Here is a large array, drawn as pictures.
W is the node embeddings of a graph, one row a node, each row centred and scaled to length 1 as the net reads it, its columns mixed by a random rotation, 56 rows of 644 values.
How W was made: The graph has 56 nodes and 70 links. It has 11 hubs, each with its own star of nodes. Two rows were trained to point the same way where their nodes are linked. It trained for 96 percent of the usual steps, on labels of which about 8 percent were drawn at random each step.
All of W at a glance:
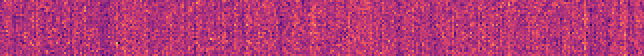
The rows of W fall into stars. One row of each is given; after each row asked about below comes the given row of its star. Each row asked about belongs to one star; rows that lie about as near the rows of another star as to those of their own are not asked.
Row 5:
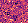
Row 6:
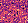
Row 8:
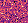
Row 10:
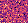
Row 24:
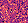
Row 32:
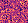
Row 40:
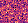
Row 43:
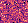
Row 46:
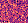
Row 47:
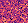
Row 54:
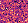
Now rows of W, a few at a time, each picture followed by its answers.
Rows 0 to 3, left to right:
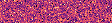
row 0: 5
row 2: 43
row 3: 32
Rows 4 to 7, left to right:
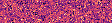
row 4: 10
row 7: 43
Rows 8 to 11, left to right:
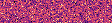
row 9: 40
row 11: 40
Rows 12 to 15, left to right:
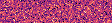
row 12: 8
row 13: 47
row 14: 46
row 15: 24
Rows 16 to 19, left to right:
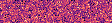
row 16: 54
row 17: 8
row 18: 54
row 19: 43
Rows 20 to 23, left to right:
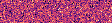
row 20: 6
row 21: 5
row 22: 47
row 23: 54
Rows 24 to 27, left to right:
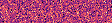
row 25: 8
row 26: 5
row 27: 6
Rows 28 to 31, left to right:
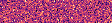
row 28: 40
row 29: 43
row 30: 10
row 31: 8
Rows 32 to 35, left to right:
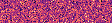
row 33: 32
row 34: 10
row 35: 46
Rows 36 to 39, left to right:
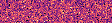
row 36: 32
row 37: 32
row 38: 47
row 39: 46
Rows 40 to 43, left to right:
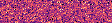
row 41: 32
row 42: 43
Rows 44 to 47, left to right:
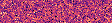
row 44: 6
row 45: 5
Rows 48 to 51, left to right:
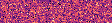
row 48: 24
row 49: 47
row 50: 40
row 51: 10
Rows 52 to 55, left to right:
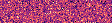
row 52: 6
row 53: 8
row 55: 10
